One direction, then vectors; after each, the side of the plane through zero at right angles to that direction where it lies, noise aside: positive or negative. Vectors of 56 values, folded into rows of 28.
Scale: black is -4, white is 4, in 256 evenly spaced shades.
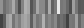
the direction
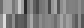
negative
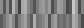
positive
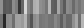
positive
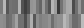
negative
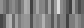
positive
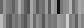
negative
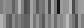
negative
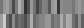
negative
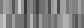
negative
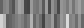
negative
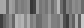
positive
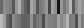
negative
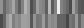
positive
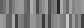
negative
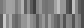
positive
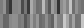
negative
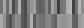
negative
